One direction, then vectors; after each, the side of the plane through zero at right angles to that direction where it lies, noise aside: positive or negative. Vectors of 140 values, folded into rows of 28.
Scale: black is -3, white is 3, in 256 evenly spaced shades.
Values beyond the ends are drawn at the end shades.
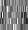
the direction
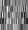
positive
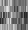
positive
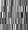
positive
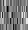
negative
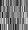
negative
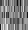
negative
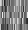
positive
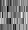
negative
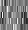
positive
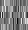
negative
